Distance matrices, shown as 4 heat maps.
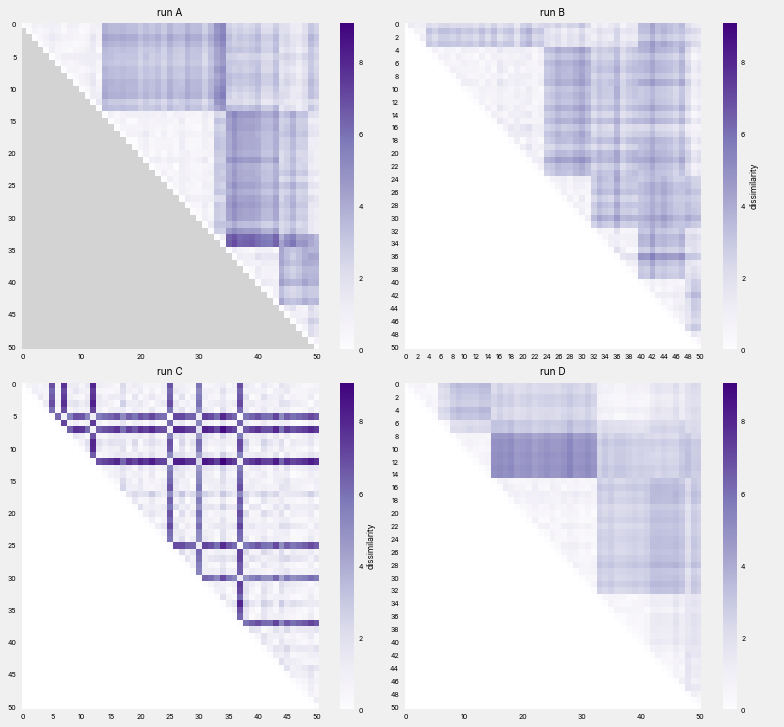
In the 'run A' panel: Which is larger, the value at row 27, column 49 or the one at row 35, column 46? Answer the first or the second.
the second
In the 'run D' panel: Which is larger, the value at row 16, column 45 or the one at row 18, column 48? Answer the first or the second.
the first
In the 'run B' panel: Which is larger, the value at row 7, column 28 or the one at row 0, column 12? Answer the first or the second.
the first
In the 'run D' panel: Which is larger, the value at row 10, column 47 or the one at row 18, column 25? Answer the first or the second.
the first
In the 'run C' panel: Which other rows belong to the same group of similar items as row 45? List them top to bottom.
0, 1, 2, 3, 4, 6, 8, 9, 10, 11, 13, 14, 15, 16, 17, 18, 19, 20, 21, 22, 23, 24, 26, 27, 28, 29, 31, 32, 33, 34, 35, 36, 38, 39, 40, 41, 42, 43, 44, 46, 47, 48, 49, 50
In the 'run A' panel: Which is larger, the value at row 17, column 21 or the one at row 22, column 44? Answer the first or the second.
the second
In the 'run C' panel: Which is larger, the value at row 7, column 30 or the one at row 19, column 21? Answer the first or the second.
the first
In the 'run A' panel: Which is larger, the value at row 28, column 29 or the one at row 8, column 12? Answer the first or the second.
the second
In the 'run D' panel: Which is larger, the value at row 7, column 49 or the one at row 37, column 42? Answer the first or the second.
the first
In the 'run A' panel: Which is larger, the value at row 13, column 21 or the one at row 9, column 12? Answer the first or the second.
the first
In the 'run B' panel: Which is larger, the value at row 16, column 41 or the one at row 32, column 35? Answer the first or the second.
the first
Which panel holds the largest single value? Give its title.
run C
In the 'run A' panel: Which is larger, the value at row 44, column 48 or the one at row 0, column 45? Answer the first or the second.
the second
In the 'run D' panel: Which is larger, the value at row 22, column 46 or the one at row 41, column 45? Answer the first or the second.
the first
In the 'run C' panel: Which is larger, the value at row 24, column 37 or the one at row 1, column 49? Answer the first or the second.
the first
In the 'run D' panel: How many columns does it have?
51
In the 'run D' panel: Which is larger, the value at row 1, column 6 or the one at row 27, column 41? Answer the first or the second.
the second
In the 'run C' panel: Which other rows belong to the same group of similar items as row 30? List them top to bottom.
5, 7, 12, 25, 37
